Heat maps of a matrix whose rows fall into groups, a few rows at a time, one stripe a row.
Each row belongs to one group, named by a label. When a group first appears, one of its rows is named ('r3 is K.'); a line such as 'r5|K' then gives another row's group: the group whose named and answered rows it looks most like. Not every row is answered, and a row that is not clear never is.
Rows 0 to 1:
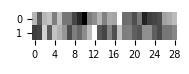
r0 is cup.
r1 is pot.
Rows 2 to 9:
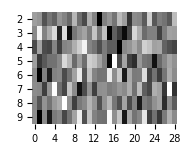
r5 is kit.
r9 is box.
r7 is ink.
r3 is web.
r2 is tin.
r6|box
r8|pot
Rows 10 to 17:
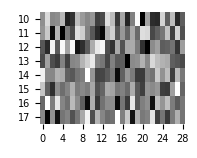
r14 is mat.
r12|pot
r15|kit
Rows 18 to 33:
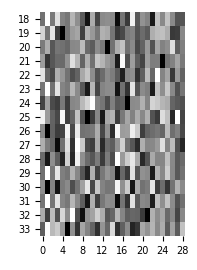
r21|kit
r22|mat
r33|web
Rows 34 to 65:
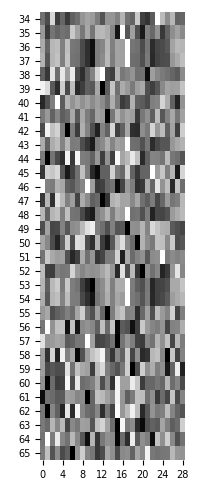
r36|cup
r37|cup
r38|pot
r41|tin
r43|cup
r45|web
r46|mat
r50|tin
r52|kit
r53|cup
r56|web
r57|mat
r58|pot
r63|kit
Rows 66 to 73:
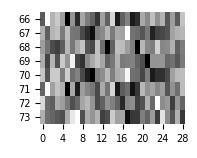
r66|web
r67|cup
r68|tin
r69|pot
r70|cup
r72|mat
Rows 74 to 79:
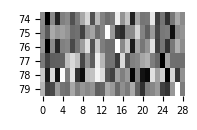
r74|box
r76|box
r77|kit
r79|kit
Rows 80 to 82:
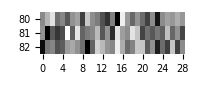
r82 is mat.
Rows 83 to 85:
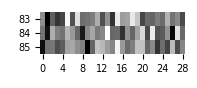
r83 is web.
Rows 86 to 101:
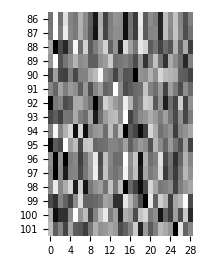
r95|ink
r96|box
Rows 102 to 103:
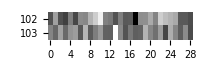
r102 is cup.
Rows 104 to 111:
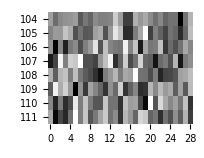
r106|box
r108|cup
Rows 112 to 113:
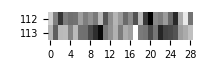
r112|kit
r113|cup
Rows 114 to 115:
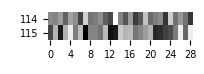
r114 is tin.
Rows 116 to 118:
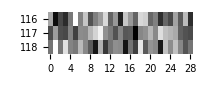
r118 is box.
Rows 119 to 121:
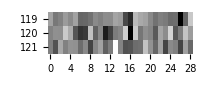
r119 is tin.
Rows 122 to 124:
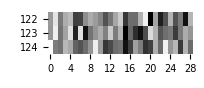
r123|web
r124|mat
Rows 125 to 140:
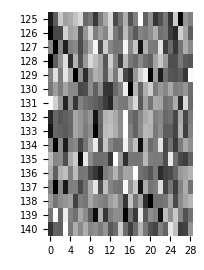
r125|pot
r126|ink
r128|ink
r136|cup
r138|kit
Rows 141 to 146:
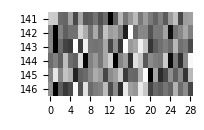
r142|kit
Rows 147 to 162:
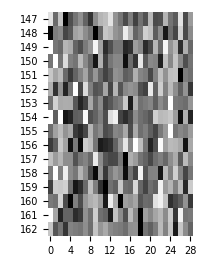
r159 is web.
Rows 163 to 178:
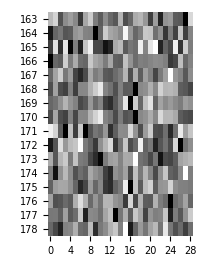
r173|cup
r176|kit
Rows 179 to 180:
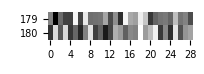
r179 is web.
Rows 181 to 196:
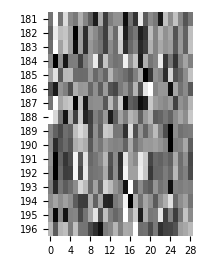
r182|web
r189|kit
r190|kit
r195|box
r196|cup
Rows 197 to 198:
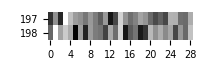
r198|web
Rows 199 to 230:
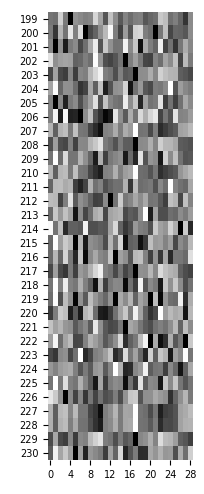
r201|box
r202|mat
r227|cup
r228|cup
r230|web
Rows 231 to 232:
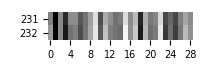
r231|box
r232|box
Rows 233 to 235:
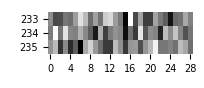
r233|kit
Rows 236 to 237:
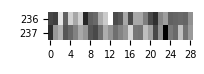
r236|pot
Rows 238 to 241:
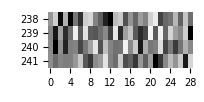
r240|box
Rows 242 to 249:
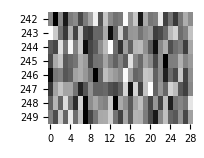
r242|box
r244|pot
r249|pot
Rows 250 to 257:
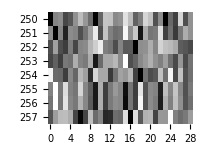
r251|box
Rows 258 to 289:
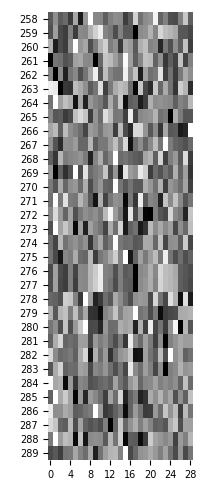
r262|box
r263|kit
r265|kit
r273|web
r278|ink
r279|cup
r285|web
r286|mat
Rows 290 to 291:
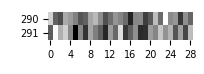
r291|web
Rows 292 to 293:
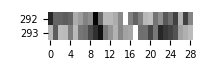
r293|cup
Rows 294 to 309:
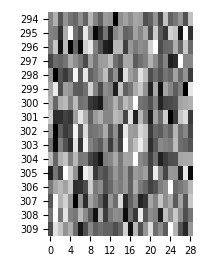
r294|tin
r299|tin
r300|cup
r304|cup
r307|web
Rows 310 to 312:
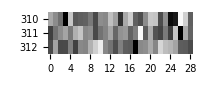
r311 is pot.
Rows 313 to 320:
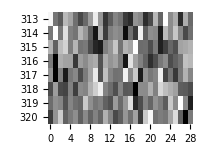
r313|mat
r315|cup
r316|kit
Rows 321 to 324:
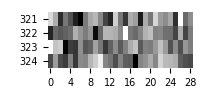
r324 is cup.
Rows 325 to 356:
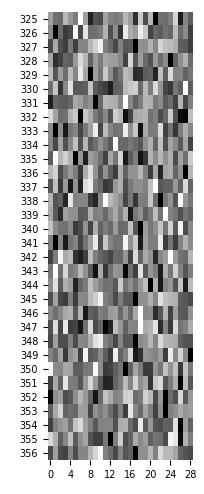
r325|pot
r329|pot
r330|ink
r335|web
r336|tin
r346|pot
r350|mat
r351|ink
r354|pot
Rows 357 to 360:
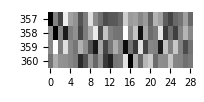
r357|ink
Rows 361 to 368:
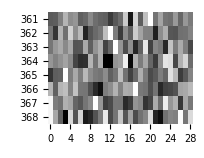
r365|ink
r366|cup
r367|mat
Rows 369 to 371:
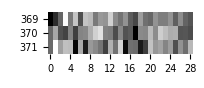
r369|ink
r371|web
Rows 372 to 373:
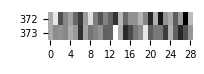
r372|tin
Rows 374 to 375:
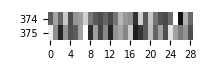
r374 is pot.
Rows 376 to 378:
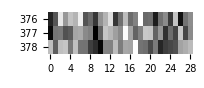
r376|pot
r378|cup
